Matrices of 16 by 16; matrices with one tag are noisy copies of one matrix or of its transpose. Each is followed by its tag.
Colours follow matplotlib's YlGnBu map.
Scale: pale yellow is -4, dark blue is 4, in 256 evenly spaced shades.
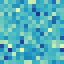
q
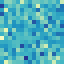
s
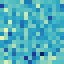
s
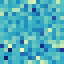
q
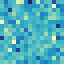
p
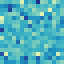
p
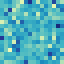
p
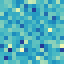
q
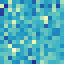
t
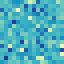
q
